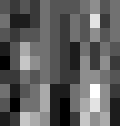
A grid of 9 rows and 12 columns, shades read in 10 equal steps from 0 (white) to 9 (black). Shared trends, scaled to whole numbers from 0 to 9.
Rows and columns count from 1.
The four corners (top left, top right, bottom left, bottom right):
6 5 8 8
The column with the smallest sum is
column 10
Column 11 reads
6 7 6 5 4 5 4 4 3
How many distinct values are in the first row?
4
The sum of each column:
60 65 43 48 40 60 67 56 39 32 44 57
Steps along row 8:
up down same down up up down down down up up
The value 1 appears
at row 2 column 10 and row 8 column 10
